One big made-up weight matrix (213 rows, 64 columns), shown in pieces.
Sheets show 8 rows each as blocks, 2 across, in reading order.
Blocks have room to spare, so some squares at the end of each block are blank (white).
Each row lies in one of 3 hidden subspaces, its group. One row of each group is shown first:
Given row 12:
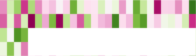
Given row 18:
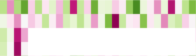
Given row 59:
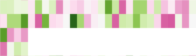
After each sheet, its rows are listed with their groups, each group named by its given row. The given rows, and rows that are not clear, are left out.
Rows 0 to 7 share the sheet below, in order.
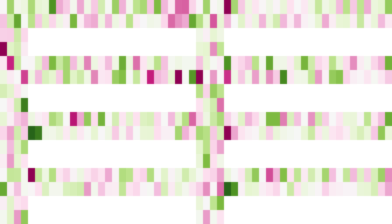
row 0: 59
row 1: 12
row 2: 18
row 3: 12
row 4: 59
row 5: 59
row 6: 12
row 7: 59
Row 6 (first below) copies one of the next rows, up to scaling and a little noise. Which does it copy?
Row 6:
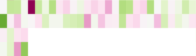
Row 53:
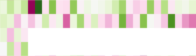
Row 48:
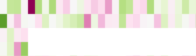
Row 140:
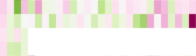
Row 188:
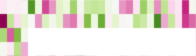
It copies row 48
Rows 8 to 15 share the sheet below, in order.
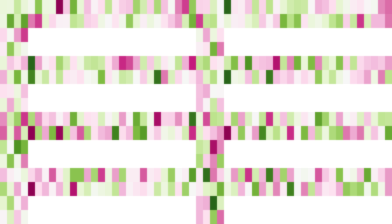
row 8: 59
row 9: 12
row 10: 12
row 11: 59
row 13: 18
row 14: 59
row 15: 18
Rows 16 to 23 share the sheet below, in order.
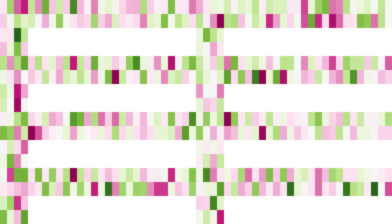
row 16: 18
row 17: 59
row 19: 12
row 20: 59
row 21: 12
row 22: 18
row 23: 18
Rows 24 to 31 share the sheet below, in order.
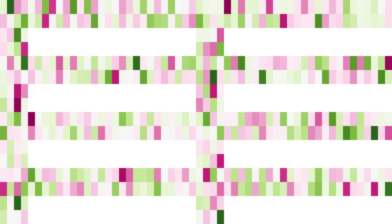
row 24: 18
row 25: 12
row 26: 18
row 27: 12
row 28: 12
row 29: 18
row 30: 12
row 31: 18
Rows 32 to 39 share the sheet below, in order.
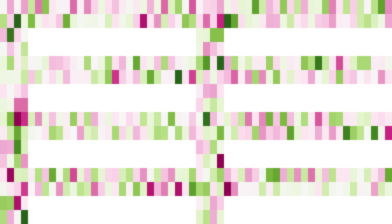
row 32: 12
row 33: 59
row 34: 18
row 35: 12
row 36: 18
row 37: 18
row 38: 18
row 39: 59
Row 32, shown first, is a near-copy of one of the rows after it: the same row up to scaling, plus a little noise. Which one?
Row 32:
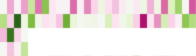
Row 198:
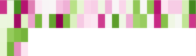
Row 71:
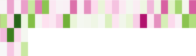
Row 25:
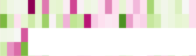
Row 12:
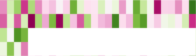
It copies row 71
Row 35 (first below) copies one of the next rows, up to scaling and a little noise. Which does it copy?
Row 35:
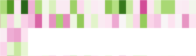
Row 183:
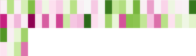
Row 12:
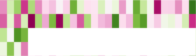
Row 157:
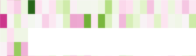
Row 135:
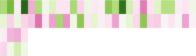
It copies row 135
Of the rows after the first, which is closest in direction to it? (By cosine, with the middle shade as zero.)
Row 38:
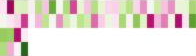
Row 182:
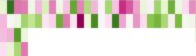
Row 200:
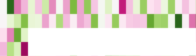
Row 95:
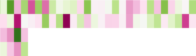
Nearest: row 95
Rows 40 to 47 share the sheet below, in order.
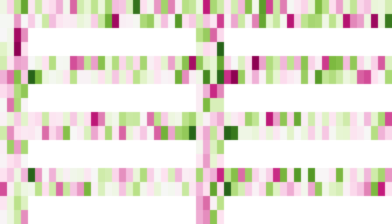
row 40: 18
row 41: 18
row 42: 59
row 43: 59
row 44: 12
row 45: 59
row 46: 12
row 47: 59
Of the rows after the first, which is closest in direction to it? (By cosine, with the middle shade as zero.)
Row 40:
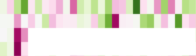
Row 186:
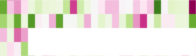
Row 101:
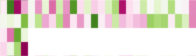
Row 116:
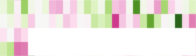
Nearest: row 116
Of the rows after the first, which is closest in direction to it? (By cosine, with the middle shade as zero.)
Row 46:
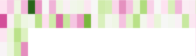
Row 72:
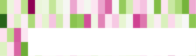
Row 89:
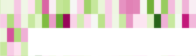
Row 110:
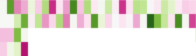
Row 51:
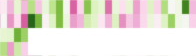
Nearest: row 110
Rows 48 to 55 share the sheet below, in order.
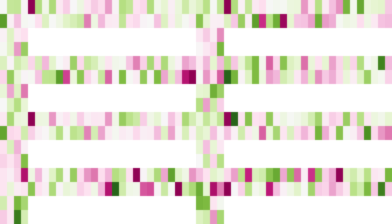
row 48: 12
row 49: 12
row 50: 12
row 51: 59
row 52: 12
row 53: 12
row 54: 18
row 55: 59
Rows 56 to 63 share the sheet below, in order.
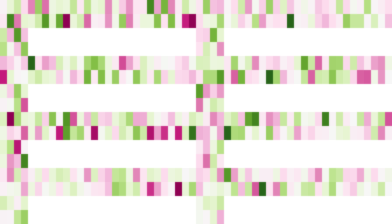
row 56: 12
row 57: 18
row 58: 12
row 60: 18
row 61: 59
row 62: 18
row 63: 12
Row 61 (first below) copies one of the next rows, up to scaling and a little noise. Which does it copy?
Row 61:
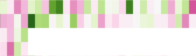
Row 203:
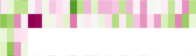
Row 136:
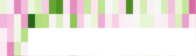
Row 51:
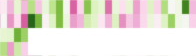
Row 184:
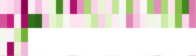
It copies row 136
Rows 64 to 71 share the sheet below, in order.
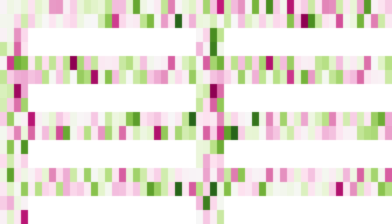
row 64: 18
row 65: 18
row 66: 18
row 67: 18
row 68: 12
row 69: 59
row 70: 18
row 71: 12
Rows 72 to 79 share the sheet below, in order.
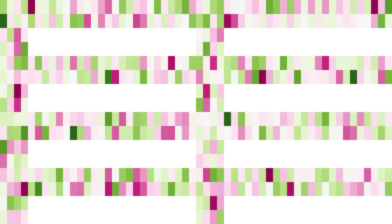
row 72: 12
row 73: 59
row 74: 18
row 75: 12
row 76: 59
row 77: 12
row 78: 59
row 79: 18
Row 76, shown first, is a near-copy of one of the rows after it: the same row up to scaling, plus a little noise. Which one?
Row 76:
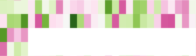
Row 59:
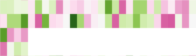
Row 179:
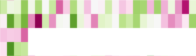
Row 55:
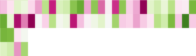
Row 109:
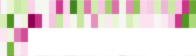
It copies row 59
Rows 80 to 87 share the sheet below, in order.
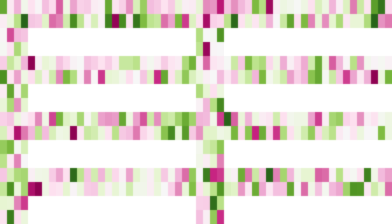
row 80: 59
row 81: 59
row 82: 12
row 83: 18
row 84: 59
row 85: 12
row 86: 59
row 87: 18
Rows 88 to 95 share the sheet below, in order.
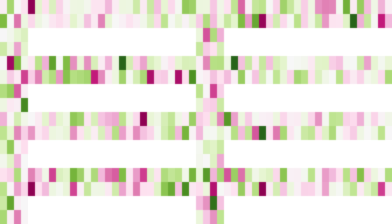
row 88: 12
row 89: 12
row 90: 18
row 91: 18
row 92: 59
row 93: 12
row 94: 59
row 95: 12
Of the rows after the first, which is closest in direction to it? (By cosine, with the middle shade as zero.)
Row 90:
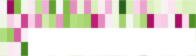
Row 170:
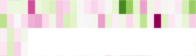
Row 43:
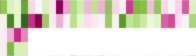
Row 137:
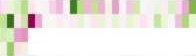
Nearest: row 170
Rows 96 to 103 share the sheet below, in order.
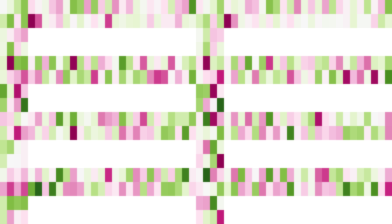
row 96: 59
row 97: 59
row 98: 18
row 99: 18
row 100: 59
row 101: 18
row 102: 59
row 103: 18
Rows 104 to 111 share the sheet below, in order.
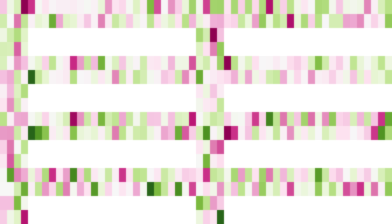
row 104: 12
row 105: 18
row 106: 59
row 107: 12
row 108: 59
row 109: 59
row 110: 18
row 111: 18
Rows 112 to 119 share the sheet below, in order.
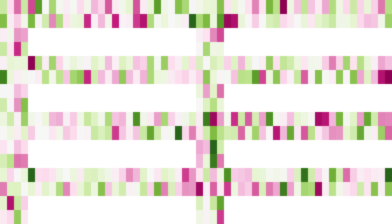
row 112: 12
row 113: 59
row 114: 12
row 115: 12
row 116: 18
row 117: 18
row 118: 12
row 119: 12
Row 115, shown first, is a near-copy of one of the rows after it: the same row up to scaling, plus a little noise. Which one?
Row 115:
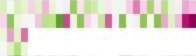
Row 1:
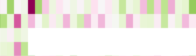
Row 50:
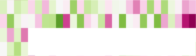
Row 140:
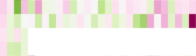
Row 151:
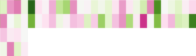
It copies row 50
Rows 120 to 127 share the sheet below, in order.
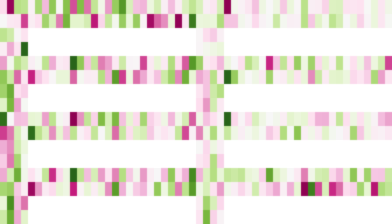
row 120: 18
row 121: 59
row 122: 59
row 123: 59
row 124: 59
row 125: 12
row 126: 59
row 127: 59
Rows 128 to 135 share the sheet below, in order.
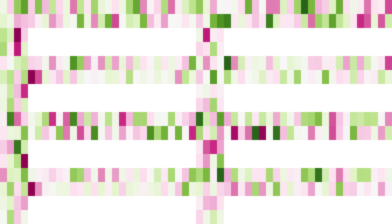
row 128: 18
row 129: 59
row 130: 59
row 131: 12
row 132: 18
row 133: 12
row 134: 59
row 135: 12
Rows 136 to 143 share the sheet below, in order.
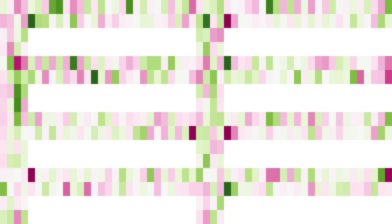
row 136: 59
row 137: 59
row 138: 18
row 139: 12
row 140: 12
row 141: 59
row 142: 12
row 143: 59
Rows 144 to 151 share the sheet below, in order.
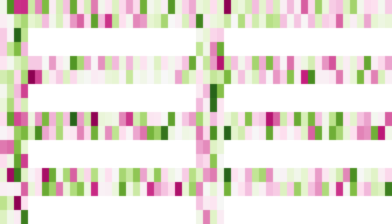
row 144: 18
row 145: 12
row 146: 59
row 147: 18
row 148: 18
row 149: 59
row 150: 18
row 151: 12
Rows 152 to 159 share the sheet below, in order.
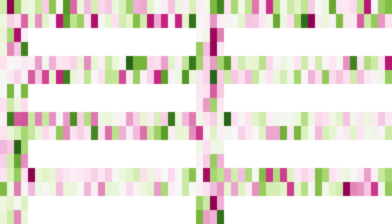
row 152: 18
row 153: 18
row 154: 12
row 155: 12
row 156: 18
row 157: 12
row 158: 12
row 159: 18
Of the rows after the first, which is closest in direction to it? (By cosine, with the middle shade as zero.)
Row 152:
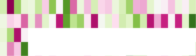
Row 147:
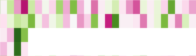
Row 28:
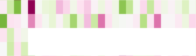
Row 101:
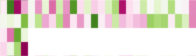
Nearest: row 28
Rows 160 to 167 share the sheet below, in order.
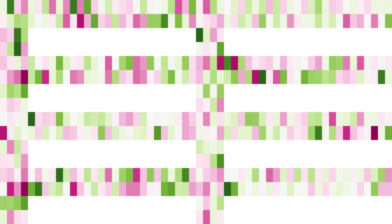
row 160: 18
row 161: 18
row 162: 59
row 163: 12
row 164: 12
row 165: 18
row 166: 59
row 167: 59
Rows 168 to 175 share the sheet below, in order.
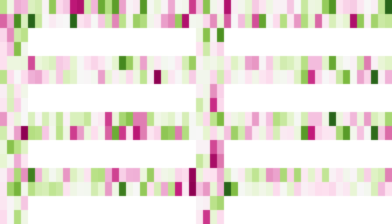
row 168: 59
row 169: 12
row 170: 12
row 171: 18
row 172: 59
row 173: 18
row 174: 12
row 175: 59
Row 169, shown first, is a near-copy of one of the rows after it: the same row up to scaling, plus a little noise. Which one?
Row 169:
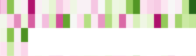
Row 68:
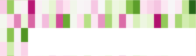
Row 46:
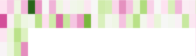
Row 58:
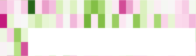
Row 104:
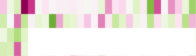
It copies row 68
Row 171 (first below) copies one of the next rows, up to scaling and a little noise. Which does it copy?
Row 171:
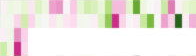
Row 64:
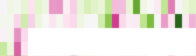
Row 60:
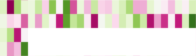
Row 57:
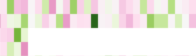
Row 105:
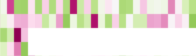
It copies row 64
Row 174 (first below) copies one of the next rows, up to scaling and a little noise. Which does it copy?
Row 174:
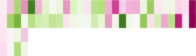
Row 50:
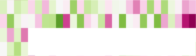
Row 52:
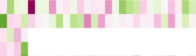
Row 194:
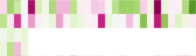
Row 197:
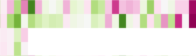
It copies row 197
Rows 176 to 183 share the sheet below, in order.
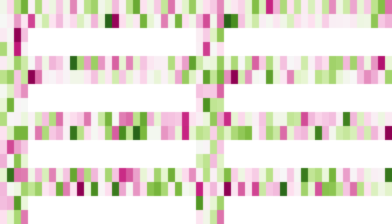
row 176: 18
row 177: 59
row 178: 59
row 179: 59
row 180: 59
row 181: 12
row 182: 18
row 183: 12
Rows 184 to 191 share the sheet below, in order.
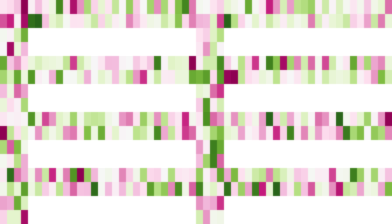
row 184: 59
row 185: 59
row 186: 12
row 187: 59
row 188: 12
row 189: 18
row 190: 18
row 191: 12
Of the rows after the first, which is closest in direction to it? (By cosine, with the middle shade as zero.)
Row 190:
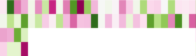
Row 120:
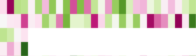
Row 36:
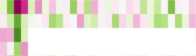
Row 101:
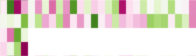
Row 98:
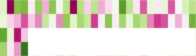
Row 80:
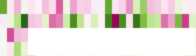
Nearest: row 101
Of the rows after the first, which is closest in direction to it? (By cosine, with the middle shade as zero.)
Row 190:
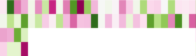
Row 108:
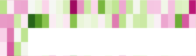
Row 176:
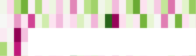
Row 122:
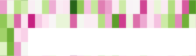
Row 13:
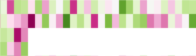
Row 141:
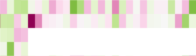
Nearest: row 108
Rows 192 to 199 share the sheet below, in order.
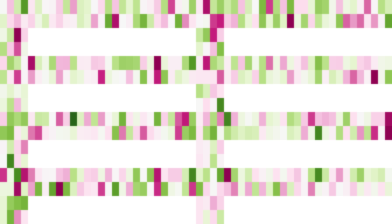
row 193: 18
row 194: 12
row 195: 18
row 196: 59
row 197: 12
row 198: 12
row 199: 12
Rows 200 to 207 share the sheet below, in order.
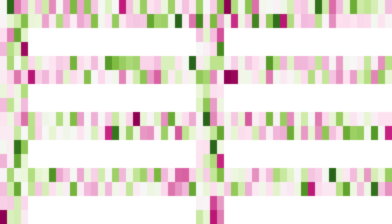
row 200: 18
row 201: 12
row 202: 12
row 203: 59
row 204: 18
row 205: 18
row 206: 59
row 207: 18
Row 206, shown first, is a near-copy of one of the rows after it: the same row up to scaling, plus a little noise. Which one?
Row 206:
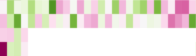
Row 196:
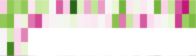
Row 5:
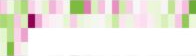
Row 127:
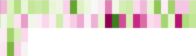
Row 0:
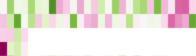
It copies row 0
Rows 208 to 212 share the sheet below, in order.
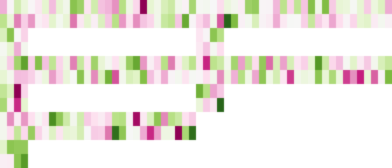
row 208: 59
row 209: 59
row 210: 18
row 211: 18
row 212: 18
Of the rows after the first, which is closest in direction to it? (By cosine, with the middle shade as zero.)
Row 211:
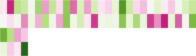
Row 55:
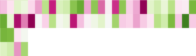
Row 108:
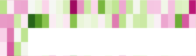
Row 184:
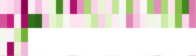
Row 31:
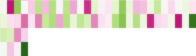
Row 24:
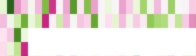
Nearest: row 31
